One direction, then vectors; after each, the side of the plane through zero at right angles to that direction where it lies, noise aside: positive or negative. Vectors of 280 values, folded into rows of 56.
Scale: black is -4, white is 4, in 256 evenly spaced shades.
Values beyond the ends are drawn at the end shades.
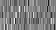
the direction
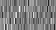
positive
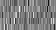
positive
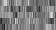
negative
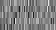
negative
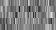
negative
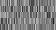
negative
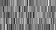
negative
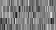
negative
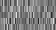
positive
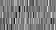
negative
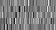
negative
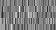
positive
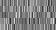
positive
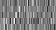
positive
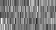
positive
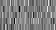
negative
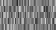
positive
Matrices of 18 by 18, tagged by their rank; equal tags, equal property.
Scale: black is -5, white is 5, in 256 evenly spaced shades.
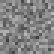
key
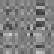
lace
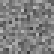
key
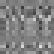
lace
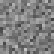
key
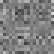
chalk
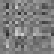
chalk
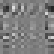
lace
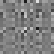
lace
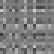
lace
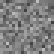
key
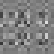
lace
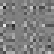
chalk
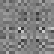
chalk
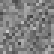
key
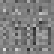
chalk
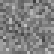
key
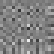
chalk
